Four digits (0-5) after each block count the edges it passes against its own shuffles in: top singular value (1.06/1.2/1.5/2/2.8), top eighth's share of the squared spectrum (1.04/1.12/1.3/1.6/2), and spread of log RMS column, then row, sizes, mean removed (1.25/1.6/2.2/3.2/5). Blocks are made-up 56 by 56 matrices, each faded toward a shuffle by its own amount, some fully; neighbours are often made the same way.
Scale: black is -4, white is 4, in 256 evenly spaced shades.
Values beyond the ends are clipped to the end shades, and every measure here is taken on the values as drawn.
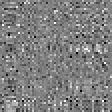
4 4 2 2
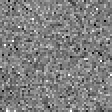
0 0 0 0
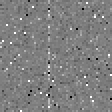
2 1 0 0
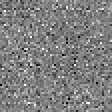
3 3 1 2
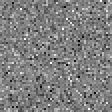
0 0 0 0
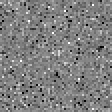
0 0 0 0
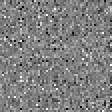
4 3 2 1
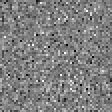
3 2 0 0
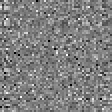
4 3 1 1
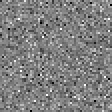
2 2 1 0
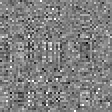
4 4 2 2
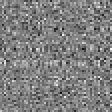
4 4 2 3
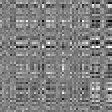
5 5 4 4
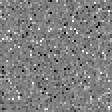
0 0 0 0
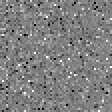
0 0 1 0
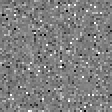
1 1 0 0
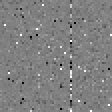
3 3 1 0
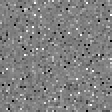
0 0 0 0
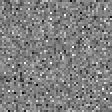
1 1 0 0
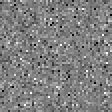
1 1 0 1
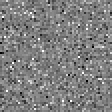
2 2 1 0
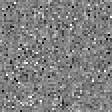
2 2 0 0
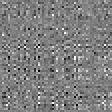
4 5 3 3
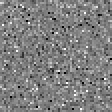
0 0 0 0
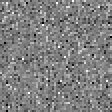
2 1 0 0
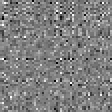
4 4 2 3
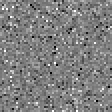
1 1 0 0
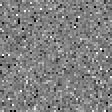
1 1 0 0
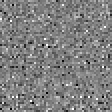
3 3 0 2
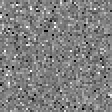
1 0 0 0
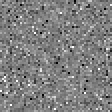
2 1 0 0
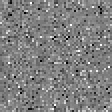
3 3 1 1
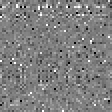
4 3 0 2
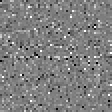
3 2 1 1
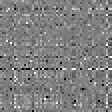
4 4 2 2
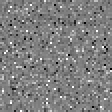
0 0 0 0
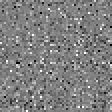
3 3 1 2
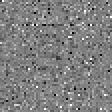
3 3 1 1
